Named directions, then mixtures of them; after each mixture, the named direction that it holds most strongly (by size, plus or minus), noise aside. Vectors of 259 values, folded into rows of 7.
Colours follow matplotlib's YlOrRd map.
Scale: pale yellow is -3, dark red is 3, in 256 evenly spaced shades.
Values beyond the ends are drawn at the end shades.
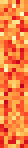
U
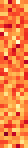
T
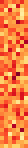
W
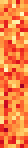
U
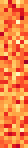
W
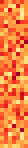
W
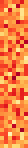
W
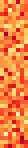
T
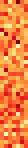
T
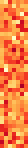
U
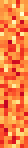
U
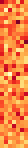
W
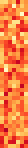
U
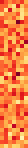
W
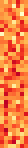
U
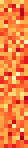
W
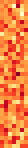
W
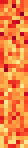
U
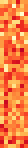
U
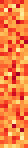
W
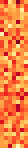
T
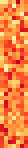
U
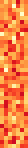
U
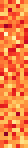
T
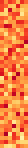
W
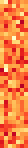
U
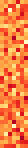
W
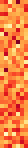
T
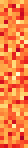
W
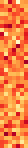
T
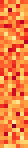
W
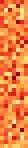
W
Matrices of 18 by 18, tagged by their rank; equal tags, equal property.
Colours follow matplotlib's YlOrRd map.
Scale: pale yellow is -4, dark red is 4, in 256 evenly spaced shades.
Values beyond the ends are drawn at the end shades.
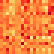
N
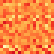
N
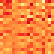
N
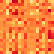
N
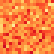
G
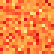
G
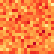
G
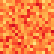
G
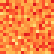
G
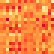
N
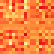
N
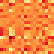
N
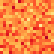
G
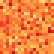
G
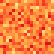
G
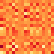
N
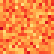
G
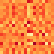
N
